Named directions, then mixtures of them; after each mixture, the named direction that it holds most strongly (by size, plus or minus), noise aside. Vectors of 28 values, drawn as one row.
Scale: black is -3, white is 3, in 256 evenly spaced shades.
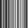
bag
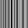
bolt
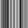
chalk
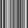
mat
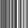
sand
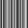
mat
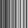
sand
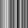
sand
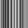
chalk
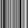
mat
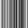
bag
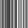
sand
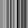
sand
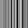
bolt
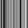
mat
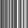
sand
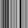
chalk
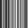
bag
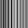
bolt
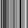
chalk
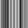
chalk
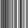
sand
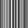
bolt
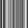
mat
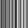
sand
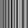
bolt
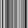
mat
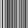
mat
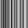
bolt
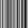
sand
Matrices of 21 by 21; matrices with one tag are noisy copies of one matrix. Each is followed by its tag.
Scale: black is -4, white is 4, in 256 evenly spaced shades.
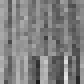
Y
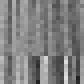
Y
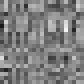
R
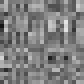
R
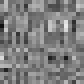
R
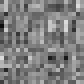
R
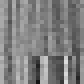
Y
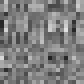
R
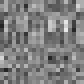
R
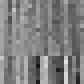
Y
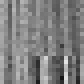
Y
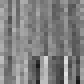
Y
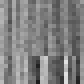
Y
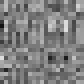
R
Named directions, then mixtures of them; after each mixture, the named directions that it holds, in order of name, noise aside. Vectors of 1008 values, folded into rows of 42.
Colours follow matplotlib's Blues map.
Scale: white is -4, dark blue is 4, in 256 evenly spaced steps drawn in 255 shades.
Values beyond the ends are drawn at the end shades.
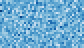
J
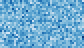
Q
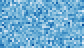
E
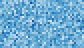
J, Q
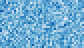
E, J, Q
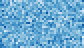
E, Q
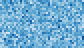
Q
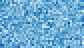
E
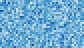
E, J, Q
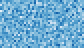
J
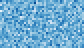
J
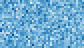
E, Q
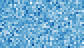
E, Q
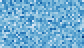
E, J, Q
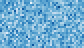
E, J, Q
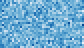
E
